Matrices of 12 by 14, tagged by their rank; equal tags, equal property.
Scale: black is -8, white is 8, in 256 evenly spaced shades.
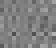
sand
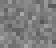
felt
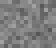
felt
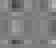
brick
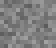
felt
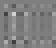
brick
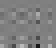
brick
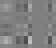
brick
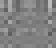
sand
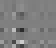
brick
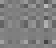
brick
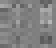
sand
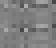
sand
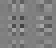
brick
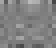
sand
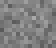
felt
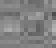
sand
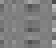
brick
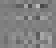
sand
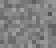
felt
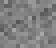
felt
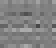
sand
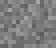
felt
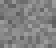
felt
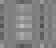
brick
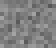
felt
